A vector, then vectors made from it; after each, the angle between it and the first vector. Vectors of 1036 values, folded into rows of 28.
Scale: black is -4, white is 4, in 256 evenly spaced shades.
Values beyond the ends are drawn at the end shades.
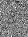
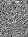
nearly opposite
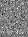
orthogonal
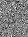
nearly parallel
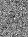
partly aligned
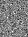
orthogonal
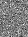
partly aligned
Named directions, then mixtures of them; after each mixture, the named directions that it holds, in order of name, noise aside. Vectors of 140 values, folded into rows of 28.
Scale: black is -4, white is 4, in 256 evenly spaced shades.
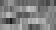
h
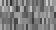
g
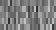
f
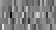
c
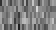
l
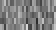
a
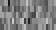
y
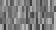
a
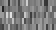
c, g, y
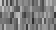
g, l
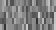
a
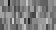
y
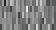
a, c, g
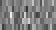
c, l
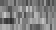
c, h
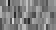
y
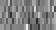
a, c, f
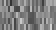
f, g, y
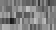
c, h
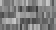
h, l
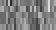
a, f, g
